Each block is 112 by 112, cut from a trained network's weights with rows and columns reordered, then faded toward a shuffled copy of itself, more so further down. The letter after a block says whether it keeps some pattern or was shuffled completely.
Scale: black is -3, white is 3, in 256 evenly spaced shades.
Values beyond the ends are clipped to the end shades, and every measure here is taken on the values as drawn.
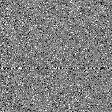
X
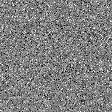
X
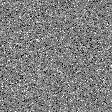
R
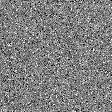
R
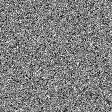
R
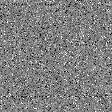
X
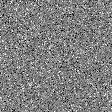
R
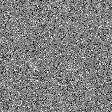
X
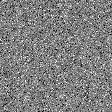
R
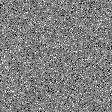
R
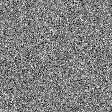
R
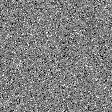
R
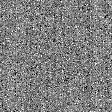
X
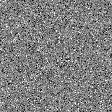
R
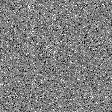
X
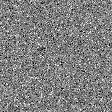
R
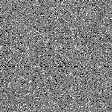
X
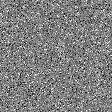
R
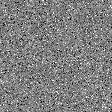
R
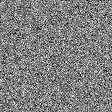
R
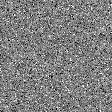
R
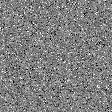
R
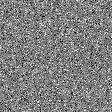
R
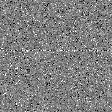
X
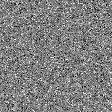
X
